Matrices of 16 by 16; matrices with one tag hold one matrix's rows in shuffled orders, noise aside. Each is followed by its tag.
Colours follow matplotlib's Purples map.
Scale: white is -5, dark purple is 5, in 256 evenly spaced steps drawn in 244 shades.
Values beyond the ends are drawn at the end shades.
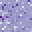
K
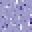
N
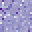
K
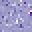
N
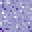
K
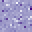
N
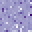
N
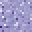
K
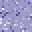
K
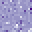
N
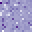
K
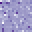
K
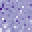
K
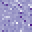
N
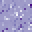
N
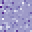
K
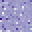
K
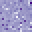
N
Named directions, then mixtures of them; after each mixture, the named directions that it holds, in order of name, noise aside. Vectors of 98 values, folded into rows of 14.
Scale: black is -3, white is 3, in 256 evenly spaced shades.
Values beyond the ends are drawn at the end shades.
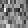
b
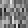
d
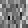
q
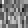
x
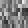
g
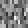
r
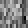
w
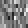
q, r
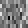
q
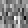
b, g, r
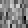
w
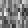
g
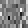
q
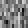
g, r, x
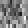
w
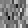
q, r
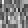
x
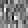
b, d, r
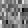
g, x
